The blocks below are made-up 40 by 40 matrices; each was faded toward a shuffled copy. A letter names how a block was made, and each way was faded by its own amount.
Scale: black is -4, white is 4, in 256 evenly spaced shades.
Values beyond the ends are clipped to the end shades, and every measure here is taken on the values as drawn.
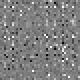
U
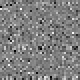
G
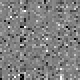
U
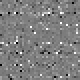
U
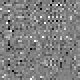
G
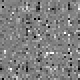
U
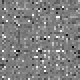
U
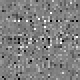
U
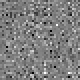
G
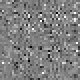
G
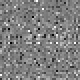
G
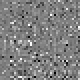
G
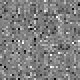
G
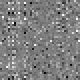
U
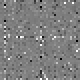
U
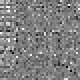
G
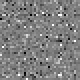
U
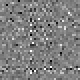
G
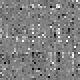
U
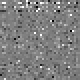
U
